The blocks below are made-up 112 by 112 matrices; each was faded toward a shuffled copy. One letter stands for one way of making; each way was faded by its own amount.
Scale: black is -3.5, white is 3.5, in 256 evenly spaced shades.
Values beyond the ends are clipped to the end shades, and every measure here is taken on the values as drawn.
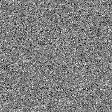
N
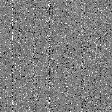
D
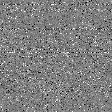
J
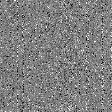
D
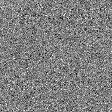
N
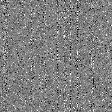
D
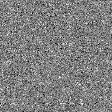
N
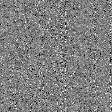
D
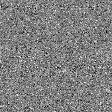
N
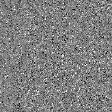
D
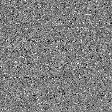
N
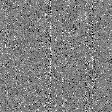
D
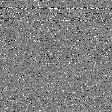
J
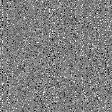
D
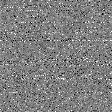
J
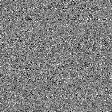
N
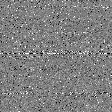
J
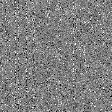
D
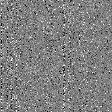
D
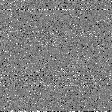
J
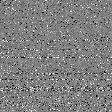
J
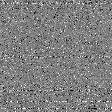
J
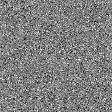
N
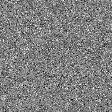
N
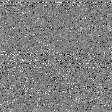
J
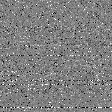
J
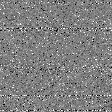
J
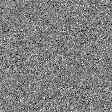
N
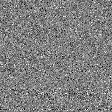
N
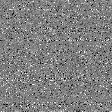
J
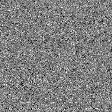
N
